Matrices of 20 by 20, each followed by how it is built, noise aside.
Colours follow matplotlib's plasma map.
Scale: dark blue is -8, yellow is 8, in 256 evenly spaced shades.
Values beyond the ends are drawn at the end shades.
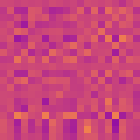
low rank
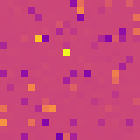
sparse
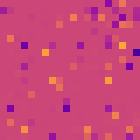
sparse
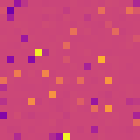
sparse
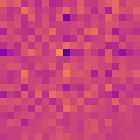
low rank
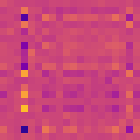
low rank
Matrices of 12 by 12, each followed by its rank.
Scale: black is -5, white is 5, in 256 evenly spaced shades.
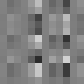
one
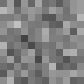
full rank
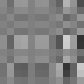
one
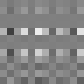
one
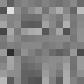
two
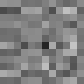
two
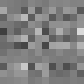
two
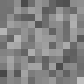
full rank
